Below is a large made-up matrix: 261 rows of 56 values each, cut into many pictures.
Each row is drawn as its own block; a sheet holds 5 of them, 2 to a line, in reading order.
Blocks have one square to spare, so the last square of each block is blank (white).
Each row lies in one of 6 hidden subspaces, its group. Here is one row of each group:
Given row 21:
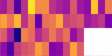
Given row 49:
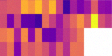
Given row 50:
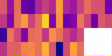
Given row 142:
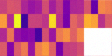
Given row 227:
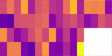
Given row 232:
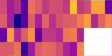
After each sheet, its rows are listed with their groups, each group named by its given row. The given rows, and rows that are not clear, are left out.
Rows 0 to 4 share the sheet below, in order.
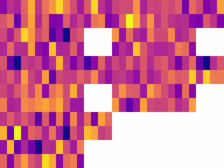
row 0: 142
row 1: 232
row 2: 227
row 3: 49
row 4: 142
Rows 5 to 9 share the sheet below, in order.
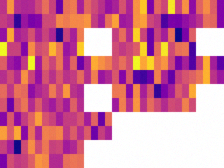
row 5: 232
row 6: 142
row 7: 21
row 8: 49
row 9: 21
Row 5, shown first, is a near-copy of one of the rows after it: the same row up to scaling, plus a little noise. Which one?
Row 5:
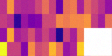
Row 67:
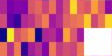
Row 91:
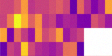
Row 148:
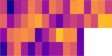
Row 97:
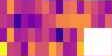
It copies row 97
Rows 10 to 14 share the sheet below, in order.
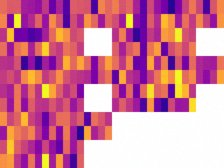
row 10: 142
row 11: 142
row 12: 49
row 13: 142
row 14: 50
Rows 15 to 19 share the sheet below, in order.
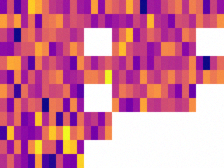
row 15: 21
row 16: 21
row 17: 227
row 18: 49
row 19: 142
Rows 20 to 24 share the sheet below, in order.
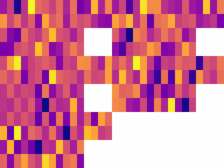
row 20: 21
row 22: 227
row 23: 50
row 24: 142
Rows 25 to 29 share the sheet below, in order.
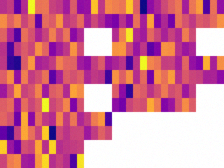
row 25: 21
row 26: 21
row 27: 227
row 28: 21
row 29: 227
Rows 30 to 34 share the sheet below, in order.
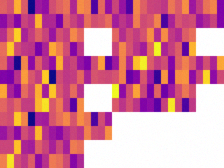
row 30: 21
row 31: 227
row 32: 227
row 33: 50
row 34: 21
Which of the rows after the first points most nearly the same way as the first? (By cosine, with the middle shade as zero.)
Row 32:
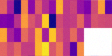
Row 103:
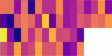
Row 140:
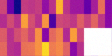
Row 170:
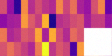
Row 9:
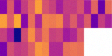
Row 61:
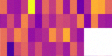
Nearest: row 170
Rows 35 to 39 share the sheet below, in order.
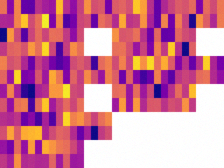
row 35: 50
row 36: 50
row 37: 142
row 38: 49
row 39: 49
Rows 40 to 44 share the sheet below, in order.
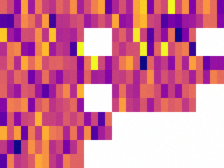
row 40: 227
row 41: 142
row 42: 49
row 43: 21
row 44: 21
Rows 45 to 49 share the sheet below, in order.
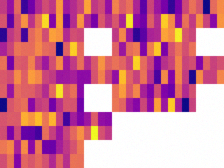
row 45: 50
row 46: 142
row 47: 232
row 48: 50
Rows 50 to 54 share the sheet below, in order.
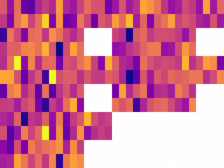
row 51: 21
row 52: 227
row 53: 232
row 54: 50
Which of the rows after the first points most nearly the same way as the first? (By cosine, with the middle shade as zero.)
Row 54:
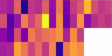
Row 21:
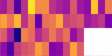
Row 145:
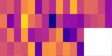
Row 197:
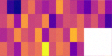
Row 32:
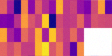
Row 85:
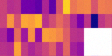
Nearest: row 85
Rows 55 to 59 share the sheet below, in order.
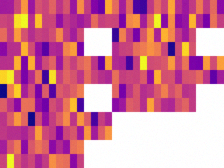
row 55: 232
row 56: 50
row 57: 227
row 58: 21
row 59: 21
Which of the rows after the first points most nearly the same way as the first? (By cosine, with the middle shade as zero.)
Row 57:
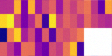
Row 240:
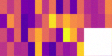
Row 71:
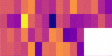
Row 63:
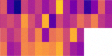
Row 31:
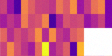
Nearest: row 240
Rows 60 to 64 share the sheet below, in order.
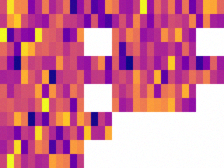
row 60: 232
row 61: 21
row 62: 227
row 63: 227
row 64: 21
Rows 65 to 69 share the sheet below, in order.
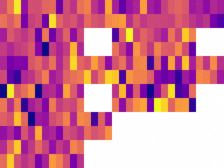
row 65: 227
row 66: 227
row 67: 232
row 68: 142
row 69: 21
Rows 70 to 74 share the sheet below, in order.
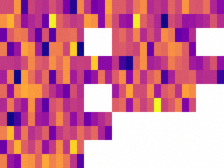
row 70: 227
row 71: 142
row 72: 142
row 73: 227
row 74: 227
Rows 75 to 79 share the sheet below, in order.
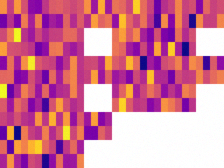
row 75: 21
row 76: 50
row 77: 50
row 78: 21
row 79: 142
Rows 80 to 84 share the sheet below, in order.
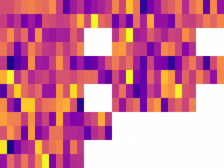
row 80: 49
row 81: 21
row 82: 227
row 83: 142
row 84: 232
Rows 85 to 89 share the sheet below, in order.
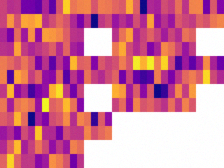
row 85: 49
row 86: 21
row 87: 142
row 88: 49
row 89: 21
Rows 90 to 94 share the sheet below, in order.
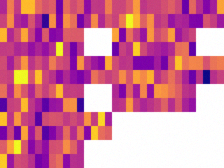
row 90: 50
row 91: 232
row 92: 232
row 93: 49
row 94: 21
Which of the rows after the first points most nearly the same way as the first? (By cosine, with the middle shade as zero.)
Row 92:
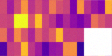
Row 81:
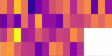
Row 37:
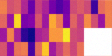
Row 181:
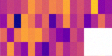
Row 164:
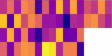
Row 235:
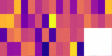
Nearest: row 235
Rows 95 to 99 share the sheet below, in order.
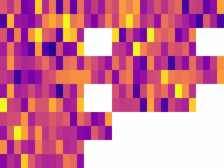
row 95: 142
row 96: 232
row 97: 232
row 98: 142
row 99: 232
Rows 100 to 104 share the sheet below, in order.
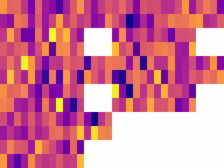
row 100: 142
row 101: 232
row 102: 50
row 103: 227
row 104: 49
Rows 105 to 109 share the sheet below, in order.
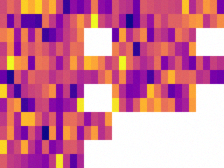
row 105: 49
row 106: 232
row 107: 227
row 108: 232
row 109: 50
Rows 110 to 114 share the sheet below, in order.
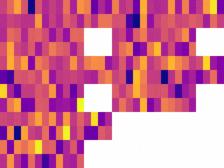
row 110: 21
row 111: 232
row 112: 227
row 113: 142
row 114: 142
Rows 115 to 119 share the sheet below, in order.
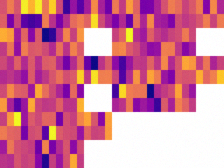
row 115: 49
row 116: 21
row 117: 49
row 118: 232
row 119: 227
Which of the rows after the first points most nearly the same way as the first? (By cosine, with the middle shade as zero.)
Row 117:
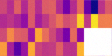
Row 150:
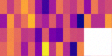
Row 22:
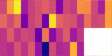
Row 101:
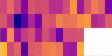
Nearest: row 101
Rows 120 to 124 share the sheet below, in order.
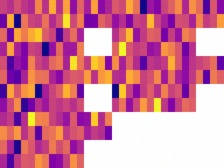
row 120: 142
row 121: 21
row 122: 232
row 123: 50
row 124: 21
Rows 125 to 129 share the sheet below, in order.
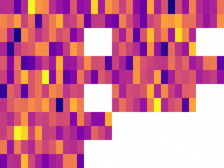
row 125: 21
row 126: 142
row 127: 50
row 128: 227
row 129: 232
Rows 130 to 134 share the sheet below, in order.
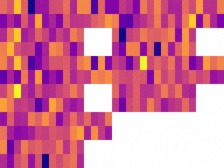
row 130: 21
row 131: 50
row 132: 21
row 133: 21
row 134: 50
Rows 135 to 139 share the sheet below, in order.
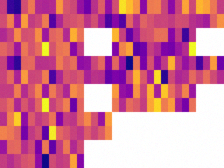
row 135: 227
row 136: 227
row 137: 227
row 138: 227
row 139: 227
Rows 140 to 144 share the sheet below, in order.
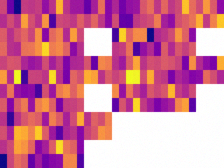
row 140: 227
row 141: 232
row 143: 232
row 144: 232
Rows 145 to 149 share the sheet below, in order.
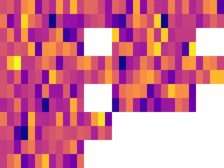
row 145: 142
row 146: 227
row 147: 227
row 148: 232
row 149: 232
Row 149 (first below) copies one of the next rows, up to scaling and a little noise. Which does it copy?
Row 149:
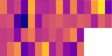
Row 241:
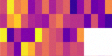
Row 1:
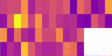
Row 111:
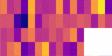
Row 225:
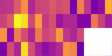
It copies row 111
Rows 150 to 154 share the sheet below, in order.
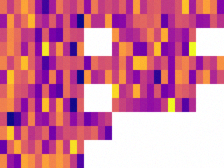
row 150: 50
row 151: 227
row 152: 50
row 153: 50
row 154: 227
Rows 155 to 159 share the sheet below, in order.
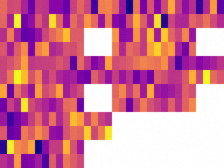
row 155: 142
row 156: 227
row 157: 232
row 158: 49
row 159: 232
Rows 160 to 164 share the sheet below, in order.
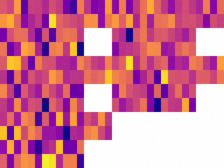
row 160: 227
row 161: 21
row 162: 227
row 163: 227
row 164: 142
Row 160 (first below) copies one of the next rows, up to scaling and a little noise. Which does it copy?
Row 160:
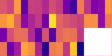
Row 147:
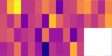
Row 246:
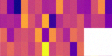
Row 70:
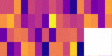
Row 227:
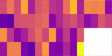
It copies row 70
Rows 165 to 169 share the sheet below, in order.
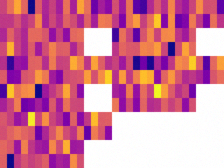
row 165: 21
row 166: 50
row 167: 232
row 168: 49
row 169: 21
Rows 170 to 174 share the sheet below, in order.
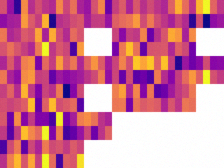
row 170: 227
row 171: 49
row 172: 142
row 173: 49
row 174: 50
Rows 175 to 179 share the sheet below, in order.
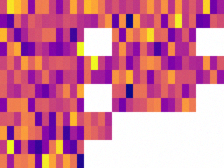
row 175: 227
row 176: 142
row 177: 49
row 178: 21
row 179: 142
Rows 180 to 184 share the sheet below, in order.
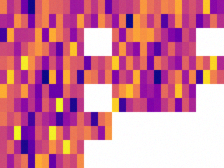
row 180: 50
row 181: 142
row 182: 50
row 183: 21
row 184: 142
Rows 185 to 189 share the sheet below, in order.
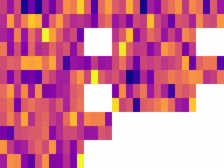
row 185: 49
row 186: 21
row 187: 49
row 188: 232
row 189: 227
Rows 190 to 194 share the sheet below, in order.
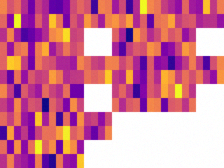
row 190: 142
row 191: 21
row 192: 227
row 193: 142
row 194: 142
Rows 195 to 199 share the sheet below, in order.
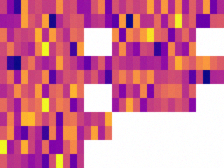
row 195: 227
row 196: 142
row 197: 227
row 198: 49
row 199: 50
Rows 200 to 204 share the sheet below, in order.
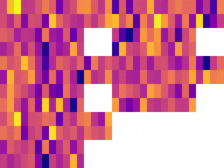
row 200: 227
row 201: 21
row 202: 50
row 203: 49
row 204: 227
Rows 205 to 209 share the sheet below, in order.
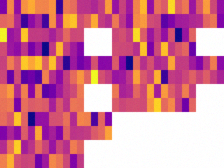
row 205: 50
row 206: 142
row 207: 49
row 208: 227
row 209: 21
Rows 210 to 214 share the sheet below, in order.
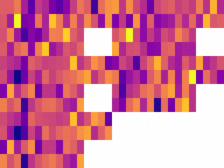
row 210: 142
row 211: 21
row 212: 232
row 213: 50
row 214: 232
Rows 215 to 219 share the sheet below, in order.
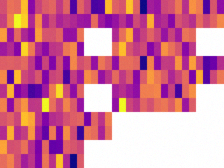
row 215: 232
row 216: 21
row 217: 142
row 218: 21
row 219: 50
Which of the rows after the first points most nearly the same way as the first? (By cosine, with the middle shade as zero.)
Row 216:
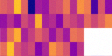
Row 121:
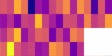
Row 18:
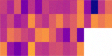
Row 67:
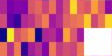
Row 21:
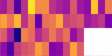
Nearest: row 121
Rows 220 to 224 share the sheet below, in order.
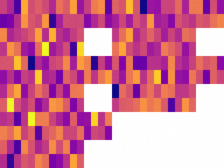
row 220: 227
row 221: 21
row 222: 21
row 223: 50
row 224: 21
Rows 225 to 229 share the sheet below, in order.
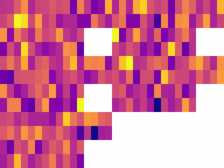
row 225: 232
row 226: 50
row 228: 227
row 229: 49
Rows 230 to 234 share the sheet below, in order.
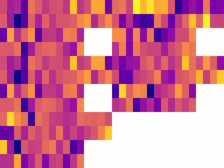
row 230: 232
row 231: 49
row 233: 232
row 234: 227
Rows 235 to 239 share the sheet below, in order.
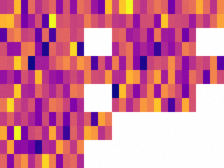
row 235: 227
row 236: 227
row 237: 21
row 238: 50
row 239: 142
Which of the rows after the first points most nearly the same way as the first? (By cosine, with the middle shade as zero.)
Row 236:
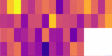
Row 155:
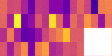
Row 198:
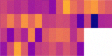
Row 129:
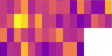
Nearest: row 155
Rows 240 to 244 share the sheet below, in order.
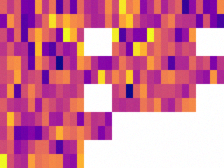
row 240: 142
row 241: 232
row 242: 21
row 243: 21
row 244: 232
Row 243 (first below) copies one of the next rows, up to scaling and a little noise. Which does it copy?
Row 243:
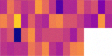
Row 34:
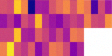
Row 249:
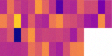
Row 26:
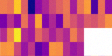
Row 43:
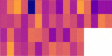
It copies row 249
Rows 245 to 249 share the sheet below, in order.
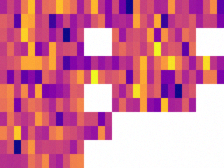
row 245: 142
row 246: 227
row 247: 49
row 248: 142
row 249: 21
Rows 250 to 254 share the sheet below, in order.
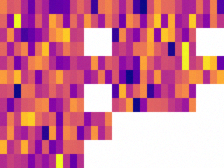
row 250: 142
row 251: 50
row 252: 21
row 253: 232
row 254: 50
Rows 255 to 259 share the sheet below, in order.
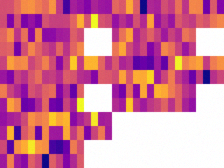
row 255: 49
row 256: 21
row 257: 227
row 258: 49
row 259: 142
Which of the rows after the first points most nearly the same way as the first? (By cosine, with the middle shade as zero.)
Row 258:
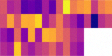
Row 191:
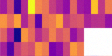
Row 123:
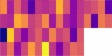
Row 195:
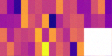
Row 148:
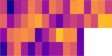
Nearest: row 148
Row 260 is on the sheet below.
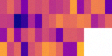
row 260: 232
